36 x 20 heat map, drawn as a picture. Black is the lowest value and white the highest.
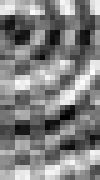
There is no overall slope. Stripes running across repeat 2 times from top to bottom. On average the colour sits 50% of the way up the scale. Rings spread out from the top left.
